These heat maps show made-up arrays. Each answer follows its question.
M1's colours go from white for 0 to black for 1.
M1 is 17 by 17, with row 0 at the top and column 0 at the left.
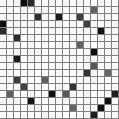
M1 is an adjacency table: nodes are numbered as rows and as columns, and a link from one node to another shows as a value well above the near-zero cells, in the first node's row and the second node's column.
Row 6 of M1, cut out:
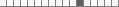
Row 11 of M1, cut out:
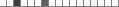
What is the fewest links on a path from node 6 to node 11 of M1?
1
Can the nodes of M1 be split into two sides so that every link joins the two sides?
no
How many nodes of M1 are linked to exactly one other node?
7
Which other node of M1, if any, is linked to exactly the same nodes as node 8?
node 5
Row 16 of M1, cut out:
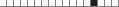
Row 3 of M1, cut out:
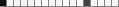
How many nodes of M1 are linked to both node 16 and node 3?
0
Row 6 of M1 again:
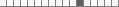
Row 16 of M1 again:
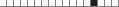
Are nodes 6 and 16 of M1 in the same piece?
no
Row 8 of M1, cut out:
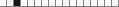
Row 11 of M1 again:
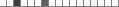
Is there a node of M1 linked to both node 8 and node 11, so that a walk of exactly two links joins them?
yes
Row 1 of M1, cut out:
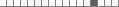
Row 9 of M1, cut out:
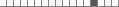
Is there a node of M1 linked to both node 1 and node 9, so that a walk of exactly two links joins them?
yes
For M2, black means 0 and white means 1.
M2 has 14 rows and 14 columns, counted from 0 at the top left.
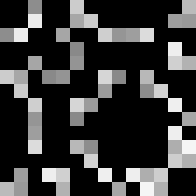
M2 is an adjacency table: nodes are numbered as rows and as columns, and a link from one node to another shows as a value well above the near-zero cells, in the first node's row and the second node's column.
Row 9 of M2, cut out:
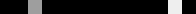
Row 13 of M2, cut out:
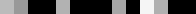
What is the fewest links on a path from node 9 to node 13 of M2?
3
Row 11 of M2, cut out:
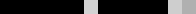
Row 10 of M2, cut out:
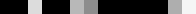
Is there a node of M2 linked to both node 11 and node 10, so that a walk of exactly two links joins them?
yes
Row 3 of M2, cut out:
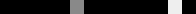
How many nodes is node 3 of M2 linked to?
2
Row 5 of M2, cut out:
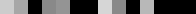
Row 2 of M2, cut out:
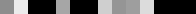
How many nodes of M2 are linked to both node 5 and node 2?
6
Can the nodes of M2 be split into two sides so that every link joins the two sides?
yes
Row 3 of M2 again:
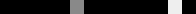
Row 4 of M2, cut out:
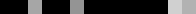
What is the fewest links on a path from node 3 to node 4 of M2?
2
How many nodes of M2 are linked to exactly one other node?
0
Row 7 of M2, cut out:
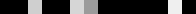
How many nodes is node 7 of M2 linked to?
4
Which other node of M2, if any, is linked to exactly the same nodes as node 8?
node 0
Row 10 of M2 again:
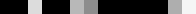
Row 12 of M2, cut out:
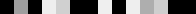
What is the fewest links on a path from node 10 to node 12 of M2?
1
